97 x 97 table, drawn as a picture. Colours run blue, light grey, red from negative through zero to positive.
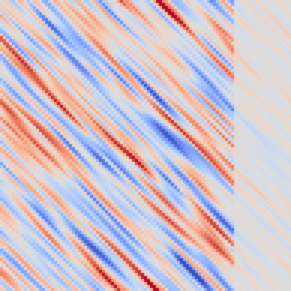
The halves do not mirror each other. On average the colour sits 50% of the way up the scale. The values follow a bell shape. Streaks slant down to the right. A vertical seam about 80% of the way across splits the table, and the right part is calmer.
